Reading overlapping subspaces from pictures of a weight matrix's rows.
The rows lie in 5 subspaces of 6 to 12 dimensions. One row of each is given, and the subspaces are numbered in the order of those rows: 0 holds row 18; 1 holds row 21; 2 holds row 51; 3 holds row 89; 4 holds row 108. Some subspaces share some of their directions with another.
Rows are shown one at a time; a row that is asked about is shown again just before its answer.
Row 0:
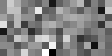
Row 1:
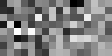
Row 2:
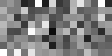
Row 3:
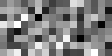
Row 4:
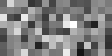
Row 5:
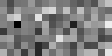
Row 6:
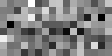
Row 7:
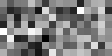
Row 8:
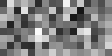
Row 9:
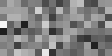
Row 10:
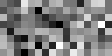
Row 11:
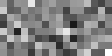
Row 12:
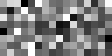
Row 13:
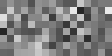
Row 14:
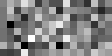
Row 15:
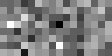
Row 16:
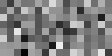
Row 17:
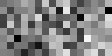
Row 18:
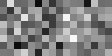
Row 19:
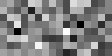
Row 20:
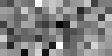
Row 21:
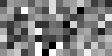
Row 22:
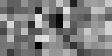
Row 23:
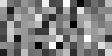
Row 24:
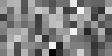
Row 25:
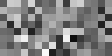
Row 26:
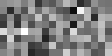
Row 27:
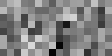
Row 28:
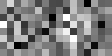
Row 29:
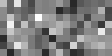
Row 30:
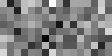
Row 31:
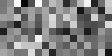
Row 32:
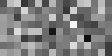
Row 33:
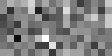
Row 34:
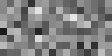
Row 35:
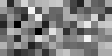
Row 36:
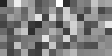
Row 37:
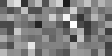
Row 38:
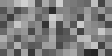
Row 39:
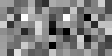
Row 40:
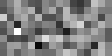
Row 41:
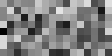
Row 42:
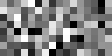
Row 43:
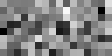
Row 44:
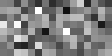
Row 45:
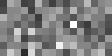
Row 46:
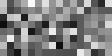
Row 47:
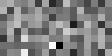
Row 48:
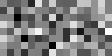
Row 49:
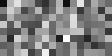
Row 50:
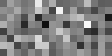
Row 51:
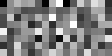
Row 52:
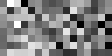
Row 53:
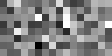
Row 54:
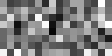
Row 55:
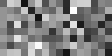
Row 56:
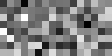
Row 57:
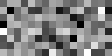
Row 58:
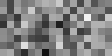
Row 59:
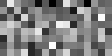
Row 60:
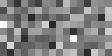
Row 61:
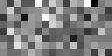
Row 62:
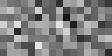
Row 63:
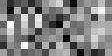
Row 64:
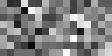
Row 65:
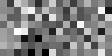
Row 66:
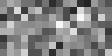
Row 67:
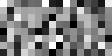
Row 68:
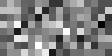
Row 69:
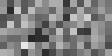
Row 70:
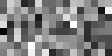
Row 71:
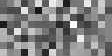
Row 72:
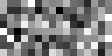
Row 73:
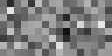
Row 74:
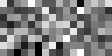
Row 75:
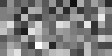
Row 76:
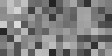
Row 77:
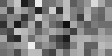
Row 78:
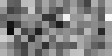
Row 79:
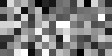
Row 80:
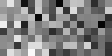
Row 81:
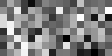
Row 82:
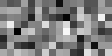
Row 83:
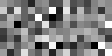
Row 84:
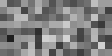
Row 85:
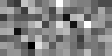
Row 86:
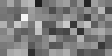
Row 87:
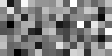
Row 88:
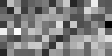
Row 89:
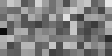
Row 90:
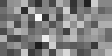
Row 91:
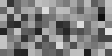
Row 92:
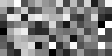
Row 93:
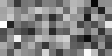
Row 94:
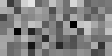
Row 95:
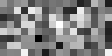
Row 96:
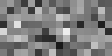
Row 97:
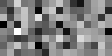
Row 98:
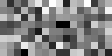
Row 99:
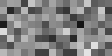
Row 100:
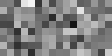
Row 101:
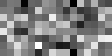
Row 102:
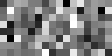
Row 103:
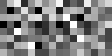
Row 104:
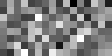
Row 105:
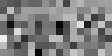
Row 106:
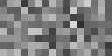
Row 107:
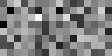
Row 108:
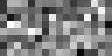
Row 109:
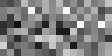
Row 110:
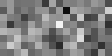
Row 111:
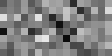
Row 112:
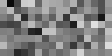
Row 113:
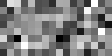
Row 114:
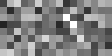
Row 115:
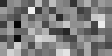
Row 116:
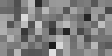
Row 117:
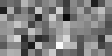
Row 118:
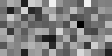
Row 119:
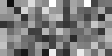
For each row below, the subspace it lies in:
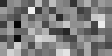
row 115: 0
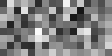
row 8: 1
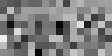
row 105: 0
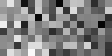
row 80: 2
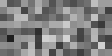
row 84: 1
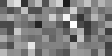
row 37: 2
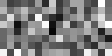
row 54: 4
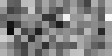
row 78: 0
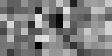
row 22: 1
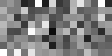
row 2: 4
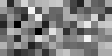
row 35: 0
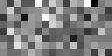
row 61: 0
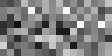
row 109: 0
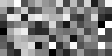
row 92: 0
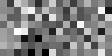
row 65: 3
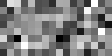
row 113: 4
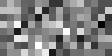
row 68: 4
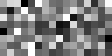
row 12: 2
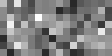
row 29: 0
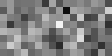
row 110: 1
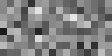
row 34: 0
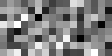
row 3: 1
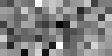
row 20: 1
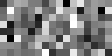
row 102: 2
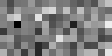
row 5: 4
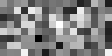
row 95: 1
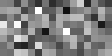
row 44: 0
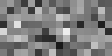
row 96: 0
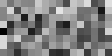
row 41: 3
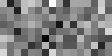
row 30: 4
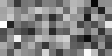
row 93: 4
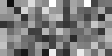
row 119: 3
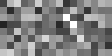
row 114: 0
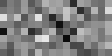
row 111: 1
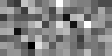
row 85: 0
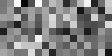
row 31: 0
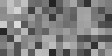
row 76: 0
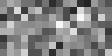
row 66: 1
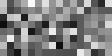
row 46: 3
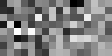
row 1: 4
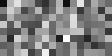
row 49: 2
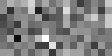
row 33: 0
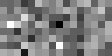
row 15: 1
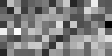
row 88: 4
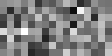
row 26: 1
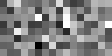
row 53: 2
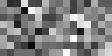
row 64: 0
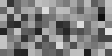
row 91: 2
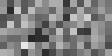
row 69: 1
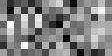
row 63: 1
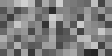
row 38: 4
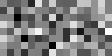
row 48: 3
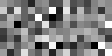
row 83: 4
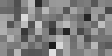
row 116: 4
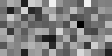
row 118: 0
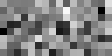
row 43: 3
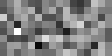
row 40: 3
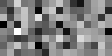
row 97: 3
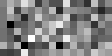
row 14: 1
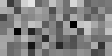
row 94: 4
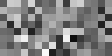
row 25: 2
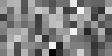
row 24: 1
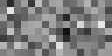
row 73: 0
